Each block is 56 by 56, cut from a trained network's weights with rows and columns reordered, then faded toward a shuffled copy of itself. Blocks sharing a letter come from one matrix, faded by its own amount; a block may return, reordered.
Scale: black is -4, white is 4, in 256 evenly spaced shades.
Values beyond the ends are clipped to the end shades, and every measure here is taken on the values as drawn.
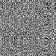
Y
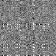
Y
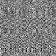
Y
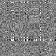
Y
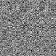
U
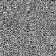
U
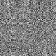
U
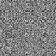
U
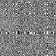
Y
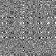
Y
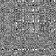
Y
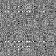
Y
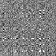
Y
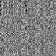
Y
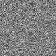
U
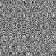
U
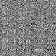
Y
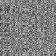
Y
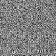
U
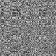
U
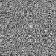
U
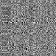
Y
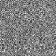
U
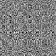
Y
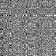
Y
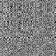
Y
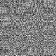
U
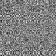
U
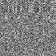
U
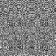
U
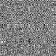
U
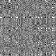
Y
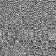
U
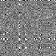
Y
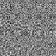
U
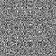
U
